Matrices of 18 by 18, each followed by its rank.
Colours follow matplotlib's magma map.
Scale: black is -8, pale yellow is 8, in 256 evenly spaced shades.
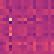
two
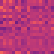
two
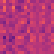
three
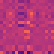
three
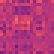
three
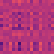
two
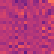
three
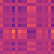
one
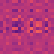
two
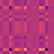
one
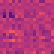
three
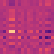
two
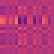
one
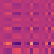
one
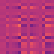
one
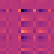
one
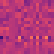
three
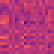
three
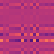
one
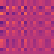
one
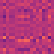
two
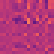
three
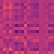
two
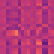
two
